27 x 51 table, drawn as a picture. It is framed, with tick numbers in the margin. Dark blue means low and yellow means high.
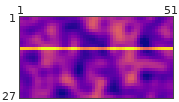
Histogram: skewed, a long tail of high values. Odd lines: row 11. Average level on the scale: 30%.
